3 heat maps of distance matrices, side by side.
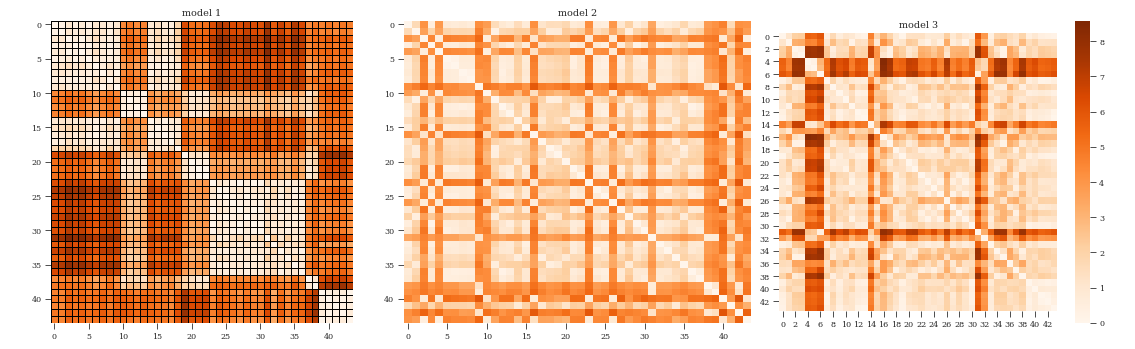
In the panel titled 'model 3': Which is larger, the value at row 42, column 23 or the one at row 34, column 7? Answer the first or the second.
the second
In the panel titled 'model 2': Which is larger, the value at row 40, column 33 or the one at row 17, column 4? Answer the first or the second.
the first
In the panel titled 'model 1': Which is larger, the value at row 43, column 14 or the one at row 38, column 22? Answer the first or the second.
the first
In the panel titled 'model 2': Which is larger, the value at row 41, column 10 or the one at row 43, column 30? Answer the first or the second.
the second
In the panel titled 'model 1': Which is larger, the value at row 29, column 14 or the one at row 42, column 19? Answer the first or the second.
the second
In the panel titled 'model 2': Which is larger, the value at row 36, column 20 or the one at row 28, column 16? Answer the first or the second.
the second
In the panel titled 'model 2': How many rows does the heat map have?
44
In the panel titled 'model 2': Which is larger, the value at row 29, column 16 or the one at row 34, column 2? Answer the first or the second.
the first
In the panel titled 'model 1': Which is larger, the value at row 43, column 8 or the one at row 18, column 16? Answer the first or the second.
the first
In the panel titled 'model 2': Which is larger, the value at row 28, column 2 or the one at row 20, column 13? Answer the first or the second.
the first
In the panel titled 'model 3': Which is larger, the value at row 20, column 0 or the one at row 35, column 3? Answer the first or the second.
the first
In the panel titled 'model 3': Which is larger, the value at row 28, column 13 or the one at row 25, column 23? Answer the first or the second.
the first
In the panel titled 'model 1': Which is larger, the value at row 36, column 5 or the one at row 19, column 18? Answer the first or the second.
the first
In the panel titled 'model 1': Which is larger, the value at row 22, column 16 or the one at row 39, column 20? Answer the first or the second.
the second
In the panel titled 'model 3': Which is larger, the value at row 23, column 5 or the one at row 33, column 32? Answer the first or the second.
the first
